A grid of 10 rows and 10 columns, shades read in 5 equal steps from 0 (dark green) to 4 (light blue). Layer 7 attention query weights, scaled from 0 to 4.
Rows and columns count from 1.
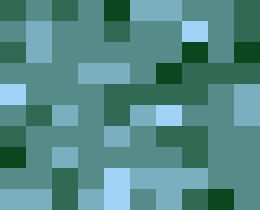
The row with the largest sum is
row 9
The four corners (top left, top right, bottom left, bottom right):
1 1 3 2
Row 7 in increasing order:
1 1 1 2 2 2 2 2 2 3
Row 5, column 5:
1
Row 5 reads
4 2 2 2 1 1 1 1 2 3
